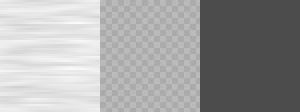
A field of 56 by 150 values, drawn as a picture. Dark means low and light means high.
It is made of 1 by 3 panels. Panel 1,1: very high, streaked across, faint in contrast. Panel 1,2: high, checkered, faint in contrast. Panel 1,3: low, flat.
